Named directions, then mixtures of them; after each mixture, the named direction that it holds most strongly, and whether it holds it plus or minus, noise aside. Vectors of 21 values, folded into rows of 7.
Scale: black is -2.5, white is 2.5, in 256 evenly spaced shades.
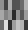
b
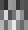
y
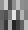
b, minus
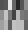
b, plus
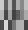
b, plus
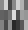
b, minus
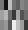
b, plus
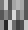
b, minus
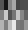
y, plus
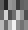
y, plus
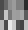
y, plus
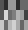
y, plus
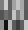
b, minus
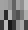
y, minus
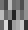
b, plus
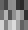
y, plus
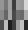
b, plus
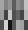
b, plus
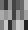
b, plus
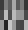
b, minus
